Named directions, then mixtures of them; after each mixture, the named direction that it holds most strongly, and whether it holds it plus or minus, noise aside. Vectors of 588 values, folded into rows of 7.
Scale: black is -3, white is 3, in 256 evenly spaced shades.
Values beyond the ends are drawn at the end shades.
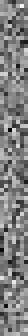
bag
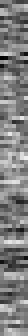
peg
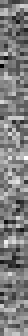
peg, plus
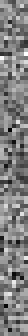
bag, plus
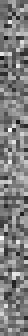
bag, minus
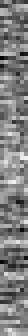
peg, plus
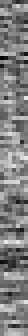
peg, plus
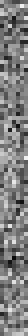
bag, plus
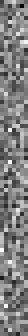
bag, minus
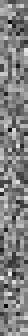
bag, plus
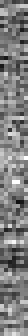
peg, plus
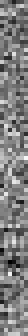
bag, plus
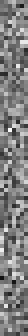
bag, minus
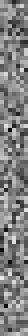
bag, plus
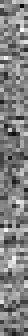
peg, minus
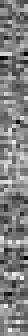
peg, plus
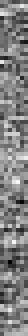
peg, plus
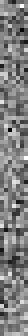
bag, plus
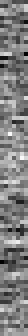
peg, plus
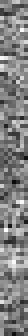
peg, minus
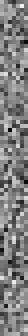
bag, plus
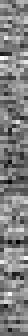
peg, minus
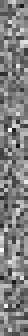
bag, minus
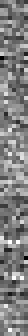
peg, plus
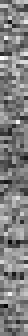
peg, minus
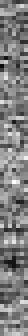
peg, plus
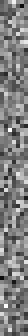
bag, minus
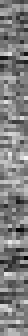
peg, plus
